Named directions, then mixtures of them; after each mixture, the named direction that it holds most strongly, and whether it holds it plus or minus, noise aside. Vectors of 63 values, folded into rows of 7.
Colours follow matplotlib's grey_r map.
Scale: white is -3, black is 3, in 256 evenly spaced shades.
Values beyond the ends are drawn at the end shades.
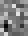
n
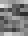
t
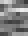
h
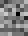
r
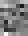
t, plus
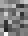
n, plus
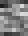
t, minus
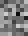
r, plus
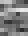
h, plus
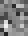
n, minus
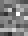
r, minus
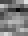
h, minus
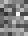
r, minus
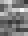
h, plus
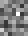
r, minus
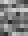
h, plus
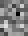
n, minus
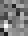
n, minus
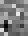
n, plus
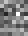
r, minus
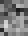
n, minus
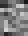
t, minus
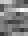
h, plus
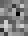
n, minus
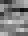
h, minus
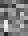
n, minus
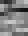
h, minus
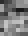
h, minus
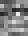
h, minus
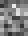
t, minus
